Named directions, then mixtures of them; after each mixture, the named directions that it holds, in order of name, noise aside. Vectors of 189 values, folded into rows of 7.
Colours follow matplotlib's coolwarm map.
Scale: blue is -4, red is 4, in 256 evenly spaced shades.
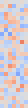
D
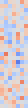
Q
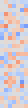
D, Q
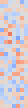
D, Q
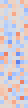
Q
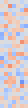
D, Q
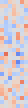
Q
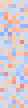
D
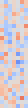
Q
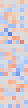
D, Q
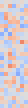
D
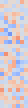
D, Q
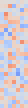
D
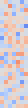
D, Q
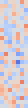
Q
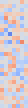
D, Q
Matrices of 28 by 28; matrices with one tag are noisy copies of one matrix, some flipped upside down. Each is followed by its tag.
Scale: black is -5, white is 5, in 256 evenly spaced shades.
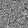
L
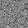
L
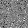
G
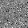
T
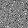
L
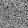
T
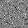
L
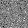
G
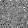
G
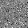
T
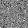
G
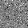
T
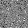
G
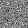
T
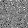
G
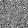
G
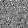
G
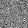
G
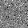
T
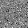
T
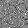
L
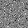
L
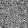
G
